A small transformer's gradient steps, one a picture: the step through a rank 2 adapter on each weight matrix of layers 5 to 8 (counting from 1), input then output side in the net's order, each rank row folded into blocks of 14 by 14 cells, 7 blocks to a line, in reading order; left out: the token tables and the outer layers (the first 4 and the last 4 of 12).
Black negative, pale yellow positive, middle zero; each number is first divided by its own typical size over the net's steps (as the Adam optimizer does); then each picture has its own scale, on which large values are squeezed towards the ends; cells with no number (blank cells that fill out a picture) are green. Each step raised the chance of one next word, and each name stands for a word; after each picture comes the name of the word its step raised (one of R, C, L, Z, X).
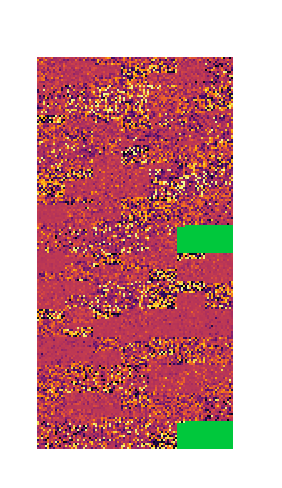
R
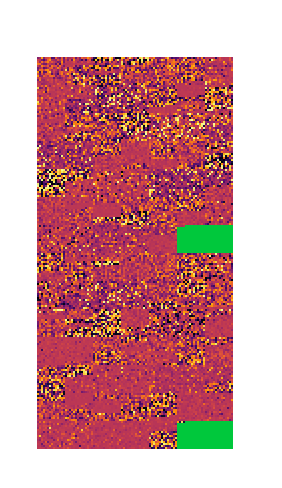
R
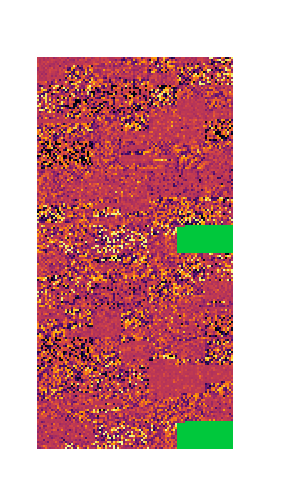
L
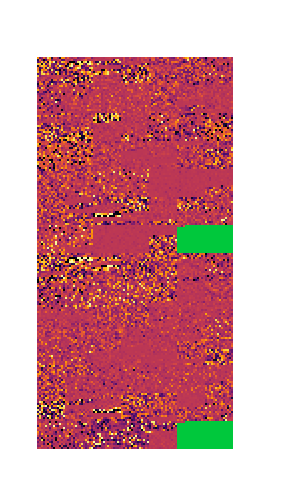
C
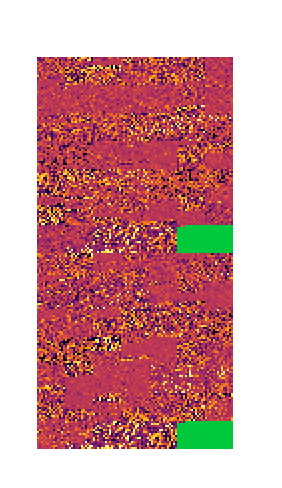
L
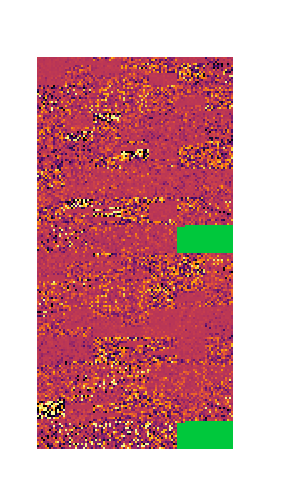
C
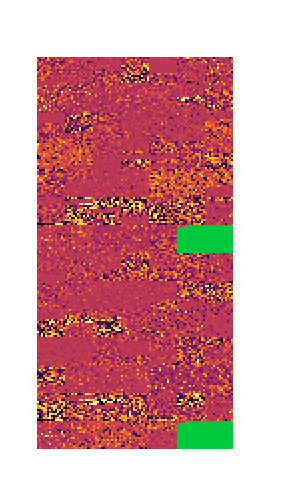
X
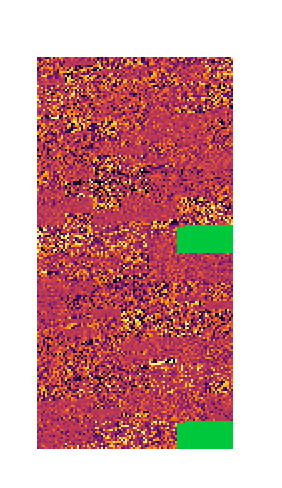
L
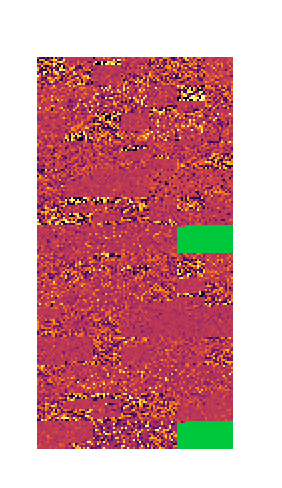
C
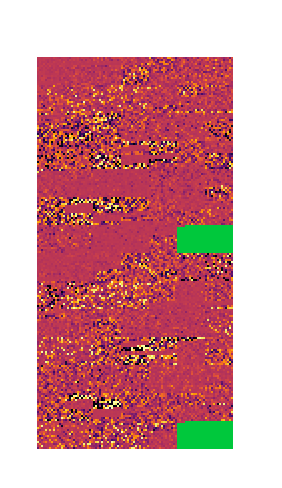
C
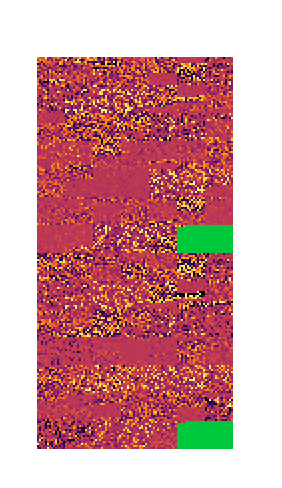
R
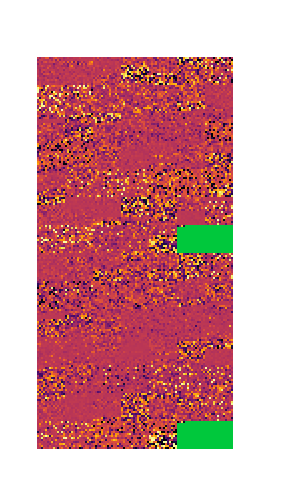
X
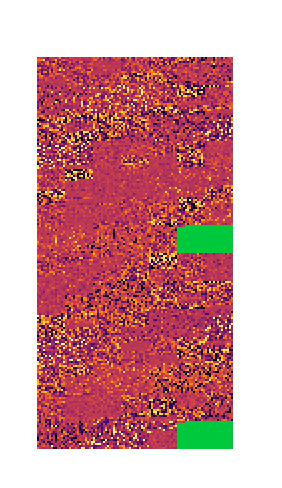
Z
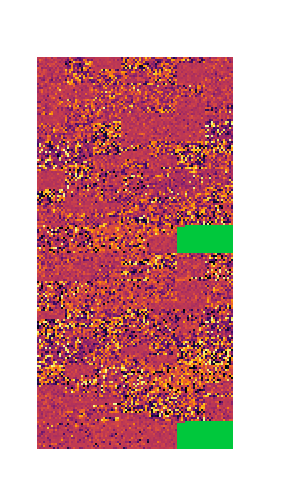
Z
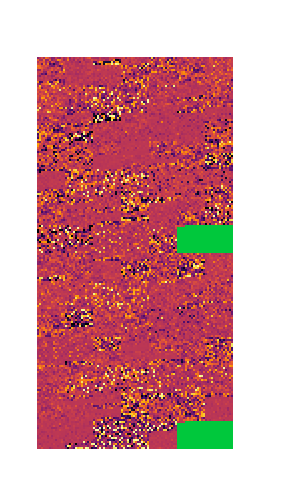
C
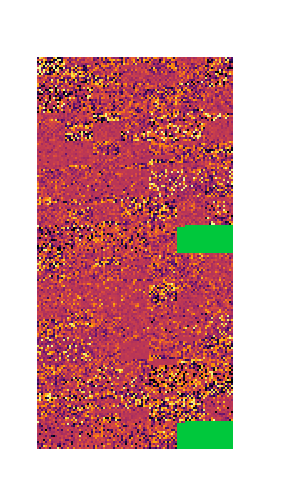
Z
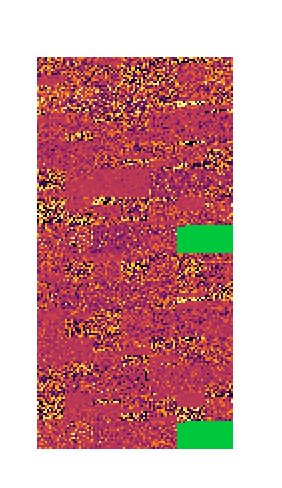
R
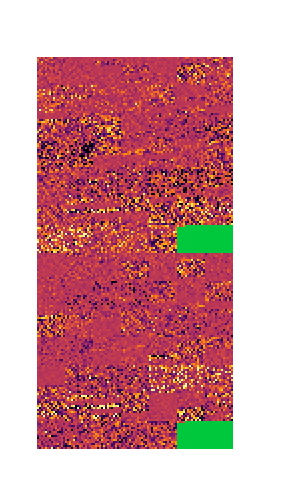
X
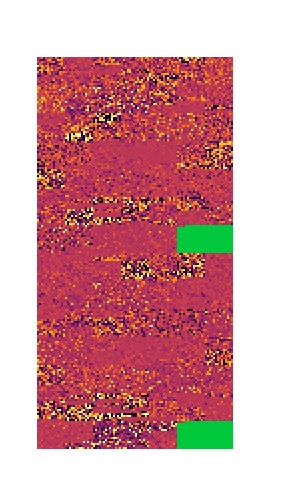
C
